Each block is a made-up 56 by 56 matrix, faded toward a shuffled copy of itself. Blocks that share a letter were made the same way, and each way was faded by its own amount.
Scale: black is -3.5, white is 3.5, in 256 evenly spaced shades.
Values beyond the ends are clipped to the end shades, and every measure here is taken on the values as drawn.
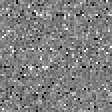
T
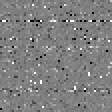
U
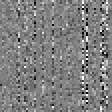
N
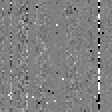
N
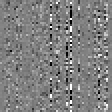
N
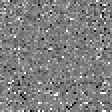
U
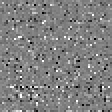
U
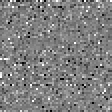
T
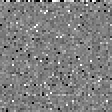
T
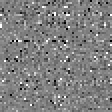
U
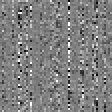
N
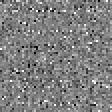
T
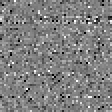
U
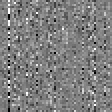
N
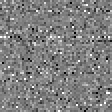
T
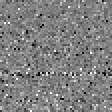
T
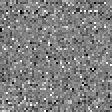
T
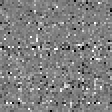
U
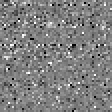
U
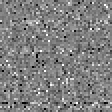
T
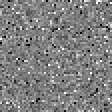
T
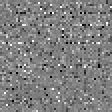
U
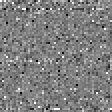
T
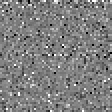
T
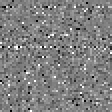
T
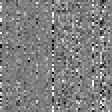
N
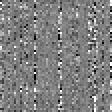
N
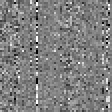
N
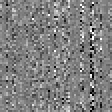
N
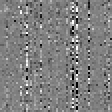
N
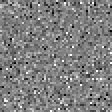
T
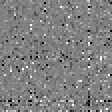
U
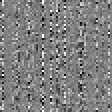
N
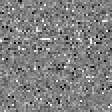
T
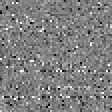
T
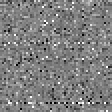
U
